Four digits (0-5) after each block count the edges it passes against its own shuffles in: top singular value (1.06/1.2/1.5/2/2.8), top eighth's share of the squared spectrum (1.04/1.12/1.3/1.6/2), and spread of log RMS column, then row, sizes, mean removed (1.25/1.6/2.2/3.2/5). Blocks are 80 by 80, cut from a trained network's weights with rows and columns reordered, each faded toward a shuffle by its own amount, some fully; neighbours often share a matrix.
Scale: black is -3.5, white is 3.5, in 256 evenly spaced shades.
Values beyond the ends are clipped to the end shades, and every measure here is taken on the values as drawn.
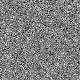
0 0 0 0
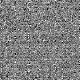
2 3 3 1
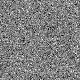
0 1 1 0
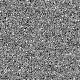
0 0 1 0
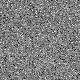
0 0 0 0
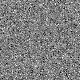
0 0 0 0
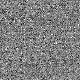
1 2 1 0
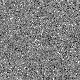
0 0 0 0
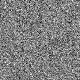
2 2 1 0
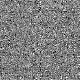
2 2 2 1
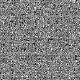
2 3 3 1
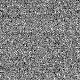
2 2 1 0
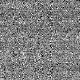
2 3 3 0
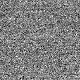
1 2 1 0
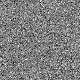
1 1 1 0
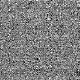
2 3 3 0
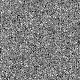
1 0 0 0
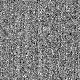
2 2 0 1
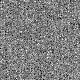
1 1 0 0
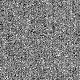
1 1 0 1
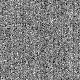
2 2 0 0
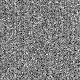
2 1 0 0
